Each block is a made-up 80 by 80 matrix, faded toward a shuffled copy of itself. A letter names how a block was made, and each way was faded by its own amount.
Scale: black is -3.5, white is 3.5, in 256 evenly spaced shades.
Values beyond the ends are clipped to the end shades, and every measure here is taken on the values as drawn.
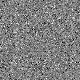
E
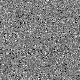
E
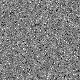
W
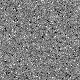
W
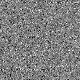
E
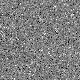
W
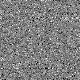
E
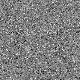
E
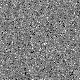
W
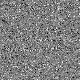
E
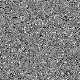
E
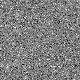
E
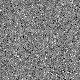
W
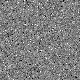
W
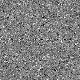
E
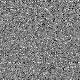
E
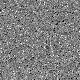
W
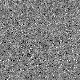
E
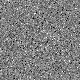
W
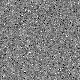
W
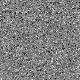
E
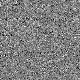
E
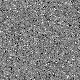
W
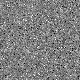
W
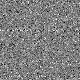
E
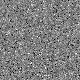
W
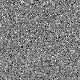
E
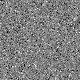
W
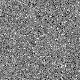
E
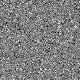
E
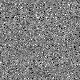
E
